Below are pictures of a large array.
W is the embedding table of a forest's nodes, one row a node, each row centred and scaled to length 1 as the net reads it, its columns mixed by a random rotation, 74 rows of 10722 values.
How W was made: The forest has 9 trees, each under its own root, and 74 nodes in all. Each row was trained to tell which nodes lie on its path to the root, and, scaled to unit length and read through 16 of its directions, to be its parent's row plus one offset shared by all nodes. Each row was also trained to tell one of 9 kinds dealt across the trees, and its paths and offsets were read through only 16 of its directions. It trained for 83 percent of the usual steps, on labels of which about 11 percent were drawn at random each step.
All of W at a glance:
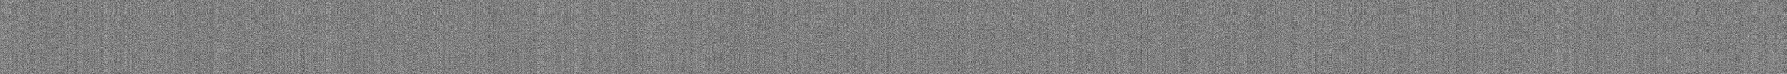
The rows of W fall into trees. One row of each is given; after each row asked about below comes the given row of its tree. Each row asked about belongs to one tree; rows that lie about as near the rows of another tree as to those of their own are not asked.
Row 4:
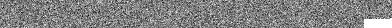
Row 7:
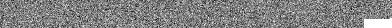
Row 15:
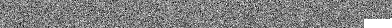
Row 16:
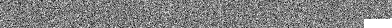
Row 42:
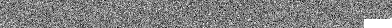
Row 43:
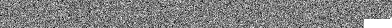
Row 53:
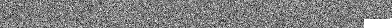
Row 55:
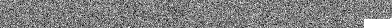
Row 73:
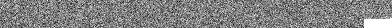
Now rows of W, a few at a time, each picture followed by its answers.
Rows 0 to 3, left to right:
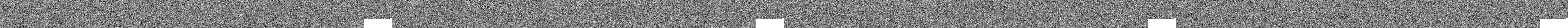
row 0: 15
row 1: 15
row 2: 42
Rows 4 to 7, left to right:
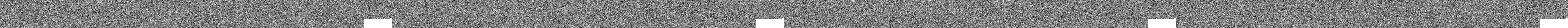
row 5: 43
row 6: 42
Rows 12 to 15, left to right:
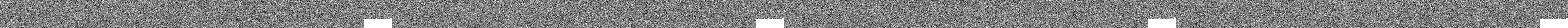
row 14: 73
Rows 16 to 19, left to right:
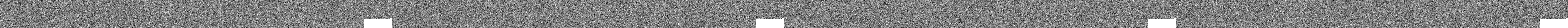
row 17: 15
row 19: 53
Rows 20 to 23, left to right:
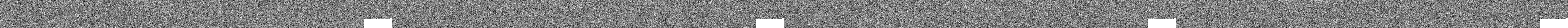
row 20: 16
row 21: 15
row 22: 15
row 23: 42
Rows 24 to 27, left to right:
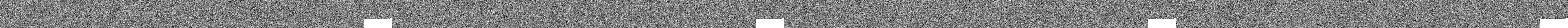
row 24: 43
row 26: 42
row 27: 53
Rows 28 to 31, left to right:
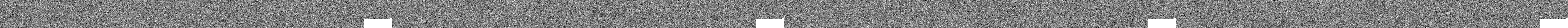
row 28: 53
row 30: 7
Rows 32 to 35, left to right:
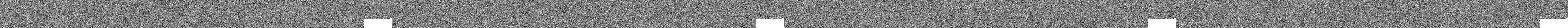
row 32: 55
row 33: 4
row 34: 15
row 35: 42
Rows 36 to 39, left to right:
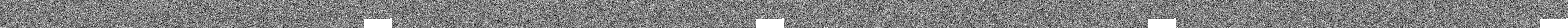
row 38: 43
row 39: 16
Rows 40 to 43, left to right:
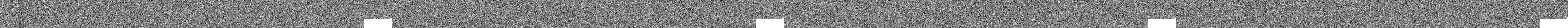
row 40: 73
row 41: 16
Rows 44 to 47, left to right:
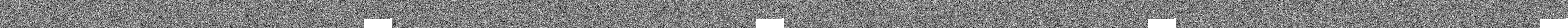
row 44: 15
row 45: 4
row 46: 43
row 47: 7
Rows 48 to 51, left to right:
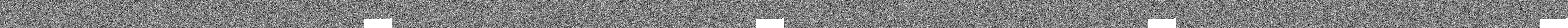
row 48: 4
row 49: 43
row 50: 43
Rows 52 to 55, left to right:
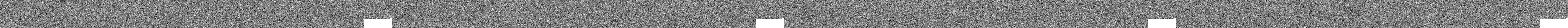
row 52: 42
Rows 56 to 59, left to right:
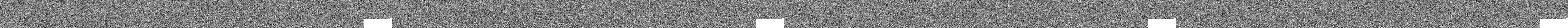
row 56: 42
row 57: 55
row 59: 42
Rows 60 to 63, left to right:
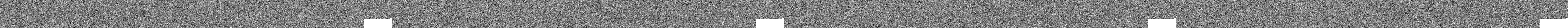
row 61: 42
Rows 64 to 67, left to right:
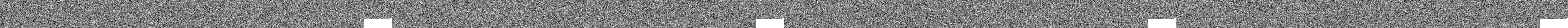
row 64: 4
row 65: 43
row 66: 55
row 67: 43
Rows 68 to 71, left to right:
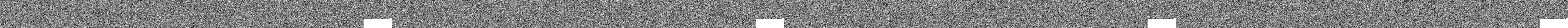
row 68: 4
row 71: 43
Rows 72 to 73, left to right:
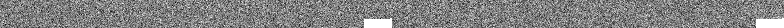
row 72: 15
